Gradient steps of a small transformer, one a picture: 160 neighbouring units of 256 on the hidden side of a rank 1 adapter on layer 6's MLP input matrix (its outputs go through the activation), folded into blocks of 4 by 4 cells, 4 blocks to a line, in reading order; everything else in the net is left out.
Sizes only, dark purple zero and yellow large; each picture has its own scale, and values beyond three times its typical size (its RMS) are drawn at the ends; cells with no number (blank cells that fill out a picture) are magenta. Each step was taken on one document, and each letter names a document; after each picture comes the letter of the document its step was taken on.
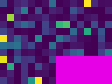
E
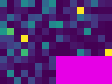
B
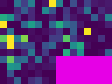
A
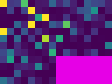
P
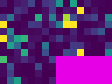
B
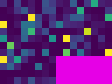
A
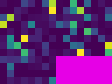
B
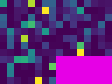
B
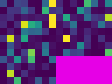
A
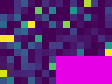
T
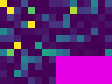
P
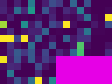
A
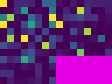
B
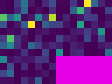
E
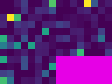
T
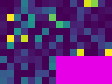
T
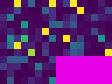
A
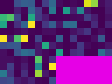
T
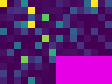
P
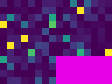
B
